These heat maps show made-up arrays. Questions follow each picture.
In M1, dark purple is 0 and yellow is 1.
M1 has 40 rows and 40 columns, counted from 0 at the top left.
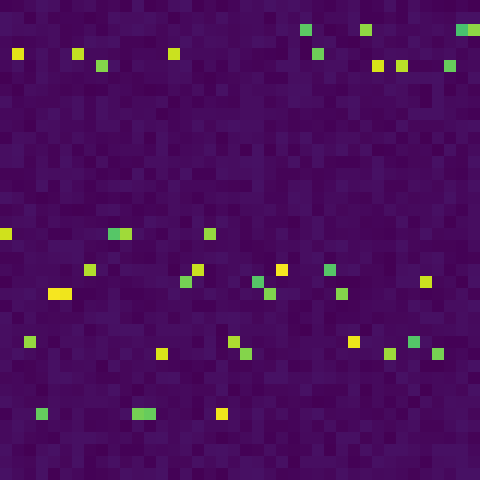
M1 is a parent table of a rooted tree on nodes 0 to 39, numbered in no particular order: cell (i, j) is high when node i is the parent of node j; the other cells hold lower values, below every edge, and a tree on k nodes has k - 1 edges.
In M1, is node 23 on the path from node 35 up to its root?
yes
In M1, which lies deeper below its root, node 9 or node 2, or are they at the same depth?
node 9
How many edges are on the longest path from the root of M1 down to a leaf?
3
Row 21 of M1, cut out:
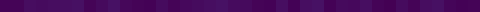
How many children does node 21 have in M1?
0
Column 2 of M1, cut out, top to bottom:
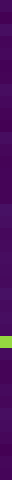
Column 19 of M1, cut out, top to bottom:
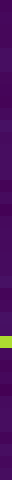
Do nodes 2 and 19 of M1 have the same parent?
yes
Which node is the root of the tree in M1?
24
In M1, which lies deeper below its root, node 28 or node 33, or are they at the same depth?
node 33
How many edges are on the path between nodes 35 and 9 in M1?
6
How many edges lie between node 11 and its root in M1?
3
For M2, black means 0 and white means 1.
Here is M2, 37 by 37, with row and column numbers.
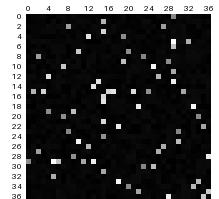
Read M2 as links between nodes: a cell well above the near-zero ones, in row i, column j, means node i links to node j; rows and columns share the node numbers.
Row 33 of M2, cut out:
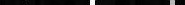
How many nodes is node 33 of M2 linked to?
2
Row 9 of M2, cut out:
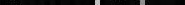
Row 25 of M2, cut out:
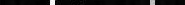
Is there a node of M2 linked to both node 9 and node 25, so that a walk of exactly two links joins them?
no
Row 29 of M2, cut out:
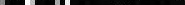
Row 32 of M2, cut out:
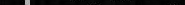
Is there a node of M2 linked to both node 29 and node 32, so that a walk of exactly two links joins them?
yes
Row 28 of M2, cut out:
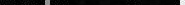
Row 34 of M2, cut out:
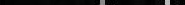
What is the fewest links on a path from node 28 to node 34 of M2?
6
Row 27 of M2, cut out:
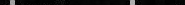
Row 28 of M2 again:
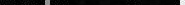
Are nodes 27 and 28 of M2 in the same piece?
yes
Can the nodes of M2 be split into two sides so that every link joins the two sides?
no
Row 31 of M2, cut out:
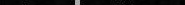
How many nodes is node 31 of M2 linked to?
1
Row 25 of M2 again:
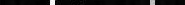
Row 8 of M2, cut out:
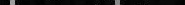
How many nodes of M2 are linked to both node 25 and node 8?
0
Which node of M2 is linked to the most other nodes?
node 15
